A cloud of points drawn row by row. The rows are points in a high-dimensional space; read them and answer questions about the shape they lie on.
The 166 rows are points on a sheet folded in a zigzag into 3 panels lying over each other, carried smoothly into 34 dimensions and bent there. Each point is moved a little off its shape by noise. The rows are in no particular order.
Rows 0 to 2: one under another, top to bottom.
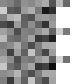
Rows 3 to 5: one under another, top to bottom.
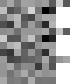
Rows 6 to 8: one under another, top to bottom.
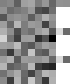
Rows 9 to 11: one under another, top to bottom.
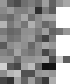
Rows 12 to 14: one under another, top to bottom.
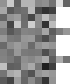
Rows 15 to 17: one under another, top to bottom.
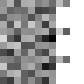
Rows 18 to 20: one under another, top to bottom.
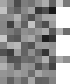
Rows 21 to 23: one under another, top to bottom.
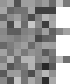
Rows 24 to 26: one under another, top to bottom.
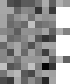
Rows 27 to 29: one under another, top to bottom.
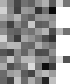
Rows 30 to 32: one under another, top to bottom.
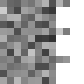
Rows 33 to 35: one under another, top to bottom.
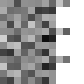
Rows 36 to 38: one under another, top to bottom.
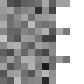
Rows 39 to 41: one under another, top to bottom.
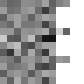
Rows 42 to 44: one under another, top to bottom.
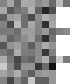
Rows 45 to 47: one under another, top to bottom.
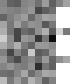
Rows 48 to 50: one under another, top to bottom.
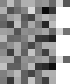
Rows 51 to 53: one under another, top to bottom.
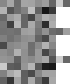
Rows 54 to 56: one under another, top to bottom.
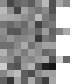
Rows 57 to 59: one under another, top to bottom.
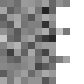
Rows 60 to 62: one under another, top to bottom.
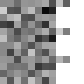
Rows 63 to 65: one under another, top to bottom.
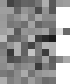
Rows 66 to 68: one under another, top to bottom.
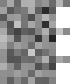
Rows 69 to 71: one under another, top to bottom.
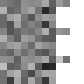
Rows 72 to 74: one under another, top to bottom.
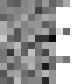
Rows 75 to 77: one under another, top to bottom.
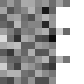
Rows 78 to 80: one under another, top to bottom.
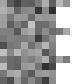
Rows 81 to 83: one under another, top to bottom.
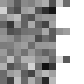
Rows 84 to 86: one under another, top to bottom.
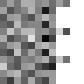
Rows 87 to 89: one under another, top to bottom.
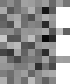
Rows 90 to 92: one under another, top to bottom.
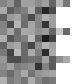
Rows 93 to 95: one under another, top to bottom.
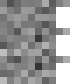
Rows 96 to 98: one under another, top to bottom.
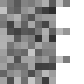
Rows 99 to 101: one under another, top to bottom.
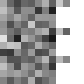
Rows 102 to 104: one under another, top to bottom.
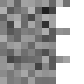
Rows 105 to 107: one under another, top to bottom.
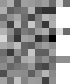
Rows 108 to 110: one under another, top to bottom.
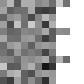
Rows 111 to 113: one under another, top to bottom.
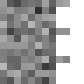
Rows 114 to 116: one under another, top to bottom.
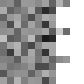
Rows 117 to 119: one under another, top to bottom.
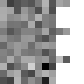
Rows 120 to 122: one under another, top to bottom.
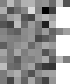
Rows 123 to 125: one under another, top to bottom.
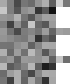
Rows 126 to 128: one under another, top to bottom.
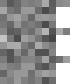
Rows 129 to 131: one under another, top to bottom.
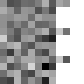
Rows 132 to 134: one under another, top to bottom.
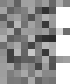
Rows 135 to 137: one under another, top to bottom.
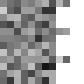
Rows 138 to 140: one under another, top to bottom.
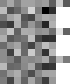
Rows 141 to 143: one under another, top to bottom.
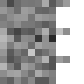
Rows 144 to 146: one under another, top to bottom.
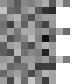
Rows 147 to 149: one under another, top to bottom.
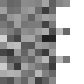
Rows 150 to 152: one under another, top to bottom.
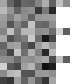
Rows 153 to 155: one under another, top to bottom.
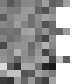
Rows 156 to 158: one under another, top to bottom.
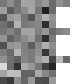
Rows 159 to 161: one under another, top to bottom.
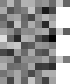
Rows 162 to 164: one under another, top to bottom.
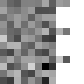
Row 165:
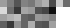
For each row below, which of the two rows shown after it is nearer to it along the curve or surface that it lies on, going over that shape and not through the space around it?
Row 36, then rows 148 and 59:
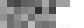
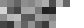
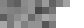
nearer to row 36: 59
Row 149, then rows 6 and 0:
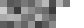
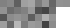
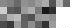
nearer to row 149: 0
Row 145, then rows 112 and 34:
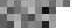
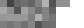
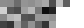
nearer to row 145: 34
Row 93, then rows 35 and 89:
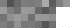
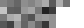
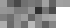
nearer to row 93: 35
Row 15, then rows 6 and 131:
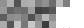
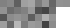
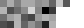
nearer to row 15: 6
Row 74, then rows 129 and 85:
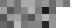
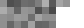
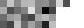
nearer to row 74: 85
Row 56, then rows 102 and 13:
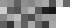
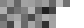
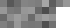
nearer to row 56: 102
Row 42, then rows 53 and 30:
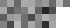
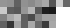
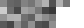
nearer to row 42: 53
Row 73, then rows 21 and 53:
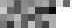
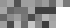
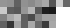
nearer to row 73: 21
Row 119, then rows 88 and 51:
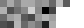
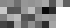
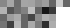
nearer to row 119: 88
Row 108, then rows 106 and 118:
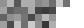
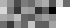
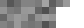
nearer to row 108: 106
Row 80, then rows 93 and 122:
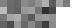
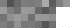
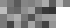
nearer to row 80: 93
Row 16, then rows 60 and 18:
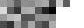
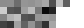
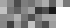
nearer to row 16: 60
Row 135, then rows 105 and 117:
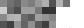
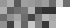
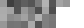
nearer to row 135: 117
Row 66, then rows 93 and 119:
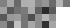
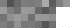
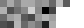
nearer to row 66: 119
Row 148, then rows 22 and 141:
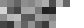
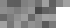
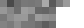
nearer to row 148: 141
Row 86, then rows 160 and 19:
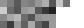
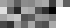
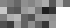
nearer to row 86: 160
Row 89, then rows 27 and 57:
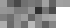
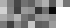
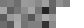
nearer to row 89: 27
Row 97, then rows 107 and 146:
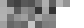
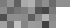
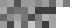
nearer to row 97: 146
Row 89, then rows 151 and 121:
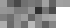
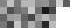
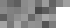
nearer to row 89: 121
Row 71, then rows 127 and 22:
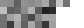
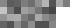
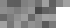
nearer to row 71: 22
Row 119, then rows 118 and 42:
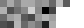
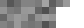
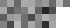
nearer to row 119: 42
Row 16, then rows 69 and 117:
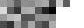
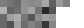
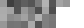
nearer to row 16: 69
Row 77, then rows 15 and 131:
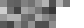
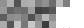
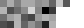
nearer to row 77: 131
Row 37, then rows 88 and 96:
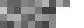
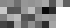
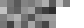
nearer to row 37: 88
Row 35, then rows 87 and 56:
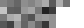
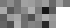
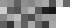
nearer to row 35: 87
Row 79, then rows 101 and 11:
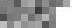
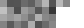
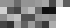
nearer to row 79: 101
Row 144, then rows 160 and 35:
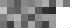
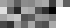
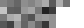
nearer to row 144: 160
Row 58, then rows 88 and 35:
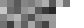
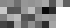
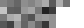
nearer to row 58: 88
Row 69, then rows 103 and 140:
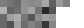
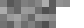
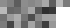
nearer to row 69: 103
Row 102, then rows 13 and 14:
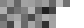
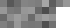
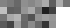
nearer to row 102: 14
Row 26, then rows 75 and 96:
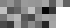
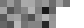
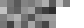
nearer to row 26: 75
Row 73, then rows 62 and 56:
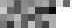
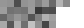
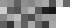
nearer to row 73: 62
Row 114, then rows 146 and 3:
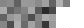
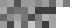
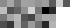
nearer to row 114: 3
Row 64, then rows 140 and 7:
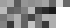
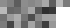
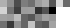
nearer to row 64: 7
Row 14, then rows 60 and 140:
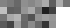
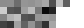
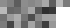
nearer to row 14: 60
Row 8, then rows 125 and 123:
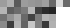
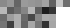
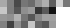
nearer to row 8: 123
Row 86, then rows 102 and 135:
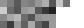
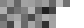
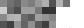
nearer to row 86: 102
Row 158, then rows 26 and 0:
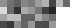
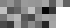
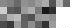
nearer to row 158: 0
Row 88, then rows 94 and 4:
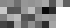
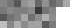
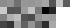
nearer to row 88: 4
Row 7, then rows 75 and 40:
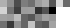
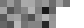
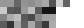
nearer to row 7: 40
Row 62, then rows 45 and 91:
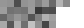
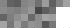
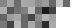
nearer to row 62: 45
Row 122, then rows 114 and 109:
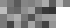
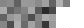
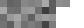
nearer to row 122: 114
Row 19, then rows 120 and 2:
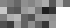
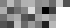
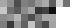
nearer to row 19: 120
